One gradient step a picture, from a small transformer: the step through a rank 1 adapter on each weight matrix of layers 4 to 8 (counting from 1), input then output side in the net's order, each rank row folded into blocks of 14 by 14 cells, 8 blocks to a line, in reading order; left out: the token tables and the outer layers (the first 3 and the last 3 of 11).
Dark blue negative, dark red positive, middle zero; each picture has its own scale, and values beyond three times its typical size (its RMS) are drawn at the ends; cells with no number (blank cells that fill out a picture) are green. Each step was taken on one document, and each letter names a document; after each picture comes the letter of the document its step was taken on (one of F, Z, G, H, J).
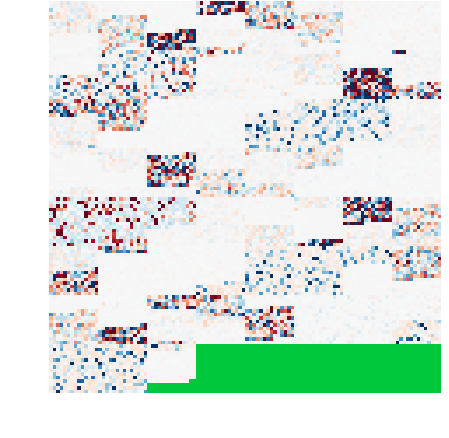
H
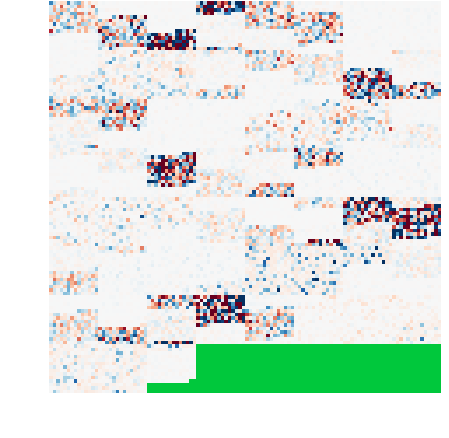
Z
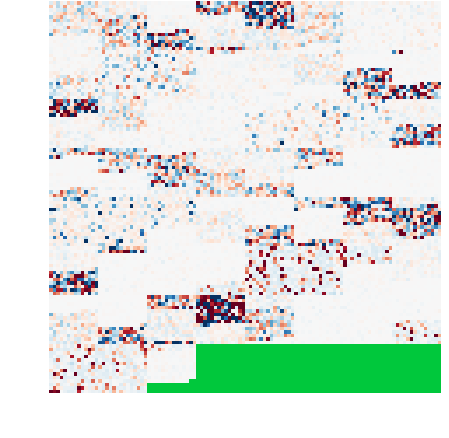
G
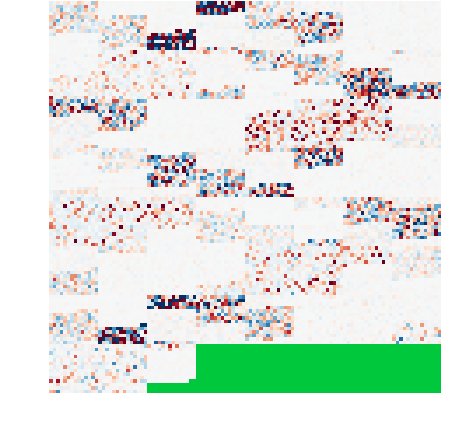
Z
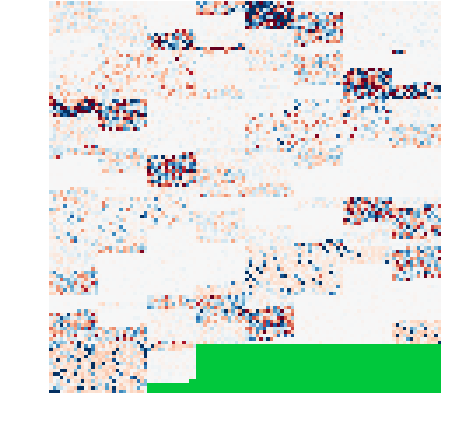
G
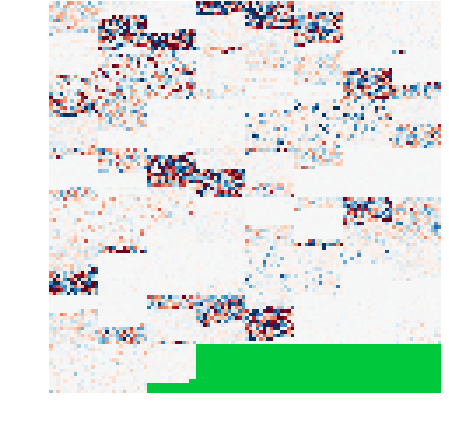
G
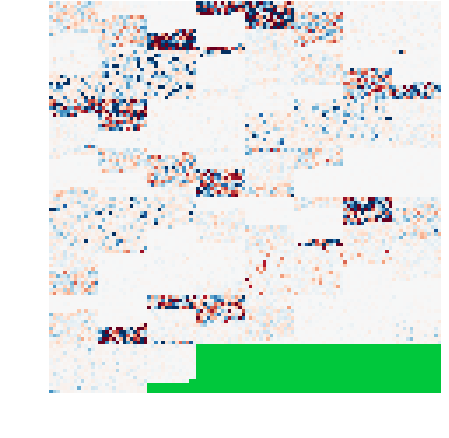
G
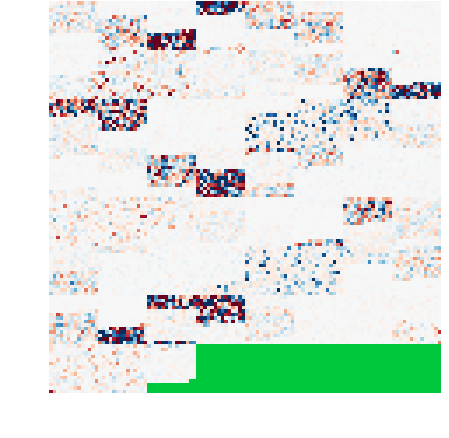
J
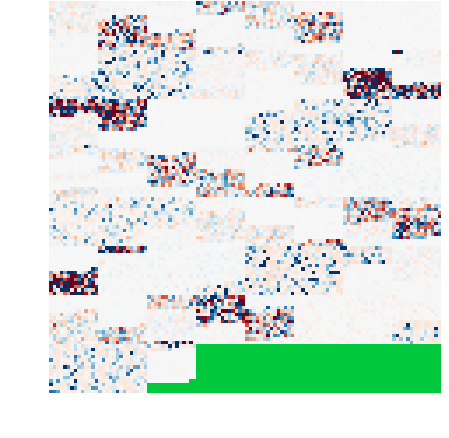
Z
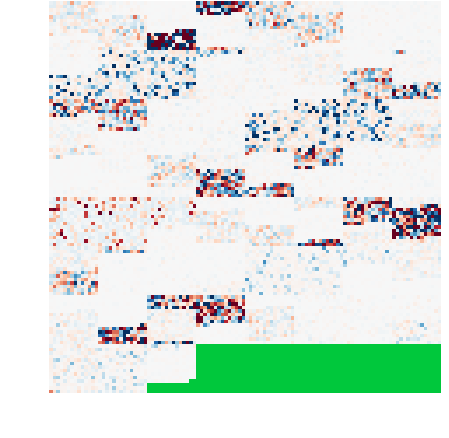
H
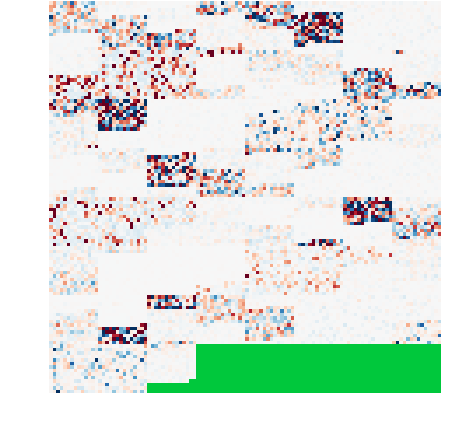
H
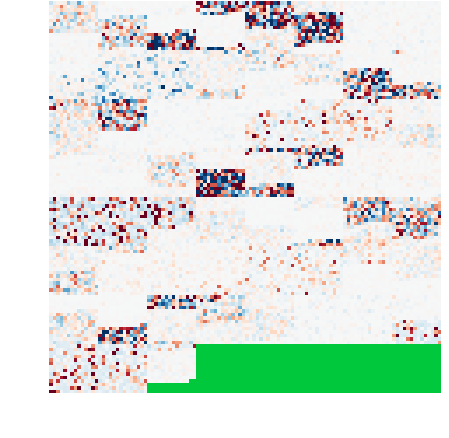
J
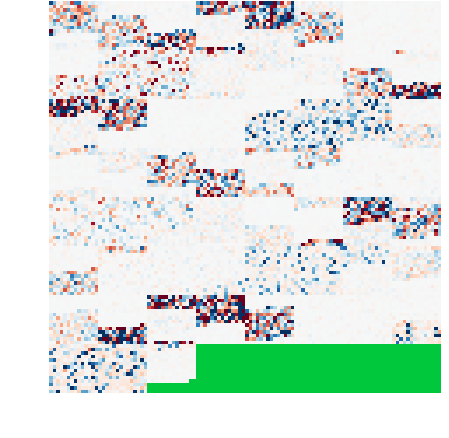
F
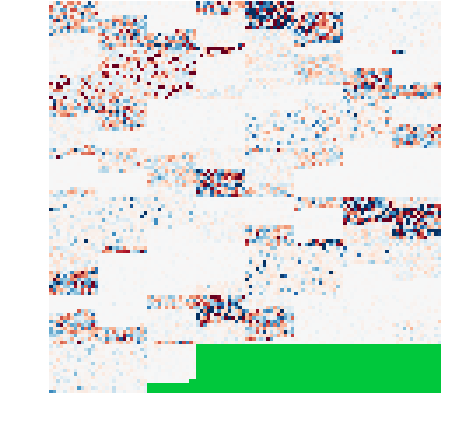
G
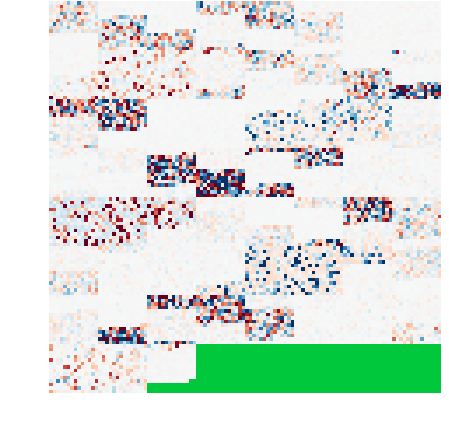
J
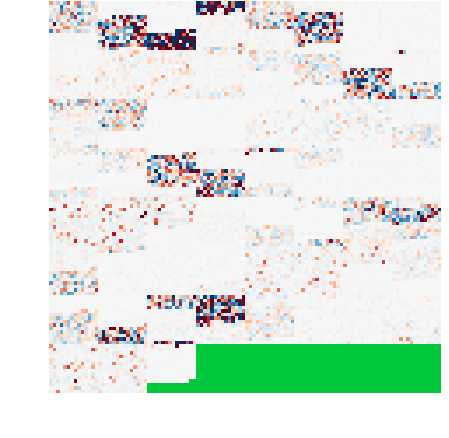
Z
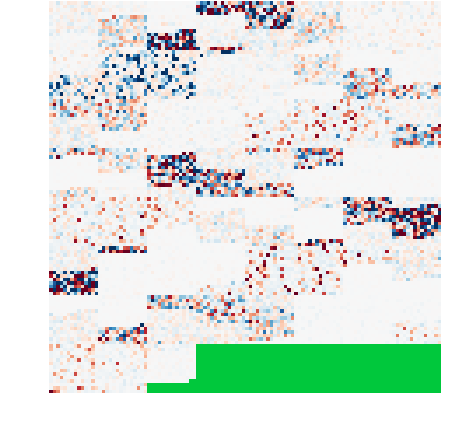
G
